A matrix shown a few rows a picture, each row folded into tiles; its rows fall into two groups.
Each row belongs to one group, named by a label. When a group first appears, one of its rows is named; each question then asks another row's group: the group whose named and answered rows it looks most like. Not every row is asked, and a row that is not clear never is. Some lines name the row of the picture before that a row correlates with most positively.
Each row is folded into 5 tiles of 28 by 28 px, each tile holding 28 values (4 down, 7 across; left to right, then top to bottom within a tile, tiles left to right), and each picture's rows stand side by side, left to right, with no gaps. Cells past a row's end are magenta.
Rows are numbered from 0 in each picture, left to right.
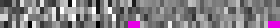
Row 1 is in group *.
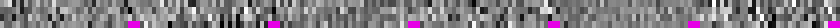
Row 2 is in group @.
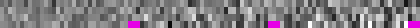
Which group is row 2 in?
*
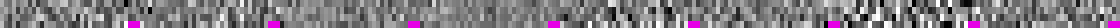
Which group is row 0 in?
*
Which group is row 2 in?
@
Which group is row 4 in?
*
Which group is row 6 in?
*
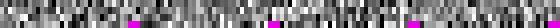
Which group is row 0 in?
@
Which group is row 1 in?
*
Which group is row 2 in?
@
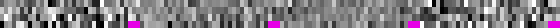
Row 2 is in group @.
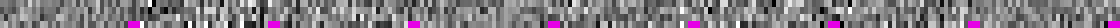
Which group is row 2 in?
*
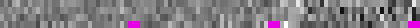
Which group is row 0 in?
@
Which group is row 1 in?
*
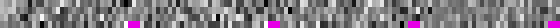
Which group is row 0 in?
*
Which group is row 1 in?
*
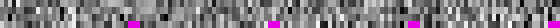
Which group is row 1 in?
*
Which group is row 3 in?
*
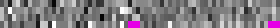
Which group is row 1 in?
*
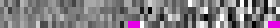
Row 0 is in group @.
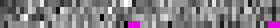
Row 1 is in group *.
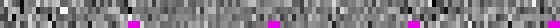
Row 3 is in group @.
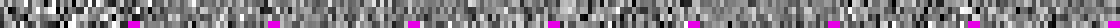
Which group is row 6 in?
@
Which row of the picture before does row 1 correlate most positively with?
2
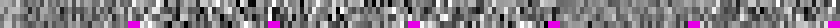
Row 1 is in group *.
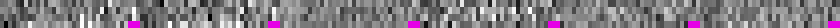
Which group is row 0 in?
*
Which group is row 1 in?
*
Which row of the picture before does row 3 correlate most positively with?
4
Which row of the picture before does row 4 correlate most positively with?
4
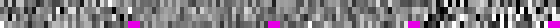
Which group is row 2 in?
*
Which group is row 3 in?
*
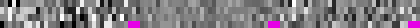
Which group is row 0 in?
@
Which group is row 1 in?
@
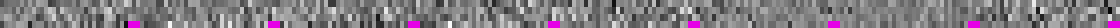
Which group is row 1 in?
*
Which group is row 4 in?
@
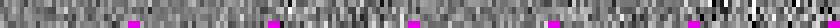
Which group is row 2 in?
@
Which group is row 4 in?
@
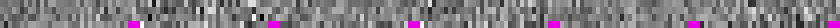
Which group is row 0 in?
*
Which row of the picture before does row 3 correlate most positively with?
1
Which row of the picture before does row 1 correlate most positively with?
0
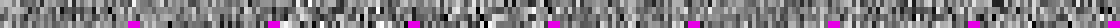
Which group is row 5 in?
@
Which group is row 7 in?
@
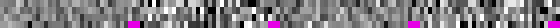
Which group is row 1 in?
@
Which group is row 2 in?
*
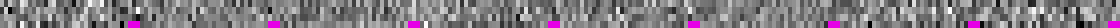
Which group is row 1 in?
@
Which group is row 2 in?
*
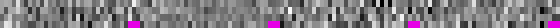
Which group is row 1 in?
@
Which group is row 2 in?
@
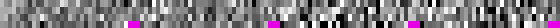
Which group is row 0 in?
*
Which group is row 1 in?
@
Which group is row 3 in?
@
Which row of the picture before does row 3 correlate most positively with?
2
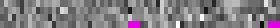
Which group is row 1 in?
@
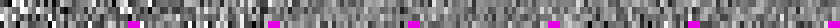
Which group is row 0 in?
@
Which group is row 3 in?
@
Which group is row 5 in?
*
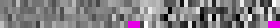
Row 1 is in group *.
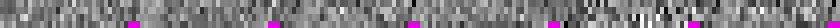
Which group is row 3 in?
*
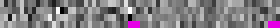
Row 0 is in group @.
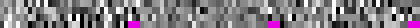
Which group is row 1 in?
@
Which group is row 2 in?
@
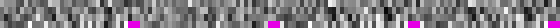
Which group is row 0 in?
*
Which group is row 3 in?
*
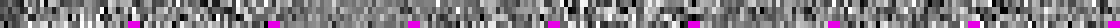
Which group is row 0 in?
*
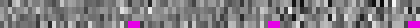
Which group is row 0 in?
@
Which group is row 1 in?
@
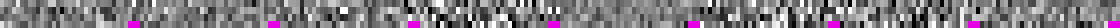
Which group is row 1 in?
@
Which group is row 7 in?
*
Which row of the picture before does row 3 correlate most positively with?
0
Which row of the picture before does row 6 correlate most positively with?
1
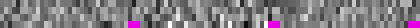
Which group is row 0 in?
*
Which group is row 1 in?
*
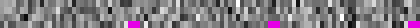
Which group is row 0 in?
*
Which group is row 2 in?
@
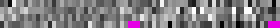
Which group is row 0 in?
@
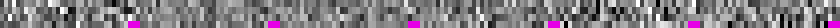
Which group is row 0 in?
@
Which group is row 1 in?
@
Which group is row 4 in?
*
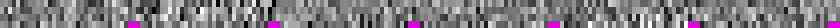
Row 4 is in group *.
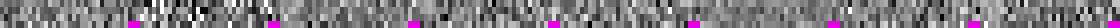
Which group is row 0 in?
*
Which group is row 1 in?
@
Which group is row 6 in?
@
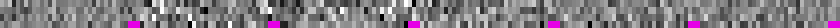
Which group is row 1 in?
@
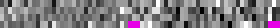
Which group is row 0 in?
@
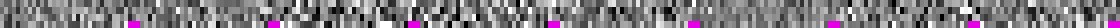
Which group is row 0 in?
*
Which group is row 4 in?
*
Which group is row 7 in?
*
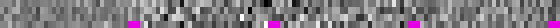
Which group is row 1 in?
*
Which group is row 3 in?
*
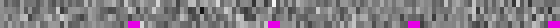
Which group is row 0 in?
@
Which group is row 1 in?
*
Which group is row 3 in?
@
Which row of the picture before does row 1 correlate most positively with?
0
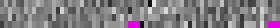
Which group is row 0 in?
@
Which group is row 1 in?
@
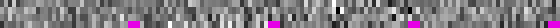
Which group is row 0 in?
@
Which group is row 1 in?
*
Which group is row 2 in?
@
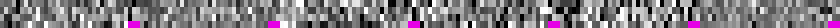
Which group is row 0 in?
*
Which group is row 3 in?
@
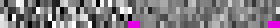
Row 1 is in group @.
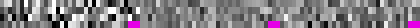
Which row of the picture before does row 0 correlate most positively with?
1
